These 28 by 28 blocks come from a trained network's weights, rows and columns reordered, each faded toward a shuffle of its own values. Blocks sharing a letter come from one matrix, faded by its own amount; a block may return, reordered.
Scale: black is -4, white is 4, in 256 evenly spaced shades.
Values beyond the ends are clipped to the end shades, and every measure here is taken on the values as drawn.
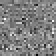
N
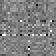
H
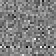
N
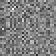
H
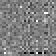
H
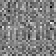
H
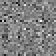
N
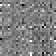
H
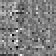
H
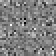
N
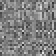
H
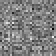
H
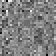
H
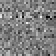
N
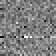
N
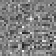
N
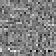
N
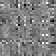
H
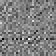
N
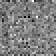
N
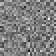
H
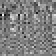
N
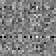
N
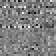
N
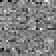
N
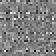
N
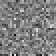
N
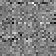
N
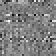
N
